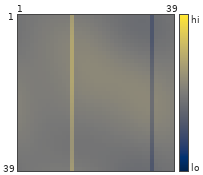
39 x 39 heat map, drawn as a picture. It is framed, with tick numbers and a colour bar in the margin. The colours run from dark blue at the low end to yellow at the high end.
Columns 14 and 34 stand out from the rest. The distribution is heavy-tailed on both sides. Overall the values sit about 50% of the way up the scale.
